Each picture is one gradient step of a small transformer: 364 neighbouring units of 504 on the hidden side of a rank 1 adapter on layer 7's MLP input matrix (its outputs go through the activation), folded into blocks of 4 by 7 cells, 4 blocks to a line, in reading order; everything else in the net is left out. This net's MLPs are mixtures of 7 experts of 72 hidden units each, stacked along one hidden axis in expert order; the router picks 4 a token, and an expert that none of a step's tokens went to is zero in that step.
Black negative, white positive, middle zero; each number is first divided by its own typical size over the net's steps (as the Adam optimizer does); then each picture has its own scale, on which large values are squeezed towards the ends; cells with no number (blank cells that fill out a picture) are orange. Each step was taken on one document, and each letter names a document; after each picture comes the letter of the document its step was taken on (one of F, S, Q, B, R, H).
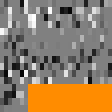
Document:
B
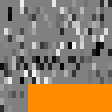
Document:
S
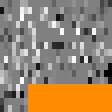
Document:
B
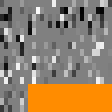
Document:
S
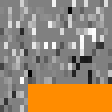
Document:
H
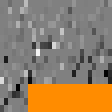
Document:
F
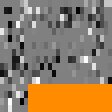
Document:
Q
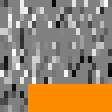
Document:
B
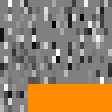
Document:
H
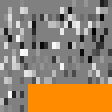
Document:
H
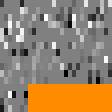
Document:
S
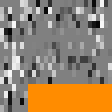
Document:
Q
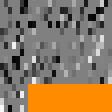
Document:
B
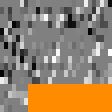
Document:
Q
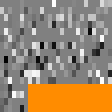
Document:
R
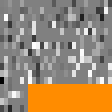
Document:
H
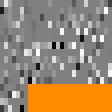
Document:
R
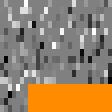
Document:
F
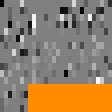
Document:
S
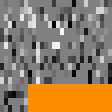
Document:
H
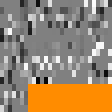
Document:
Q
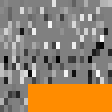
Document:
H
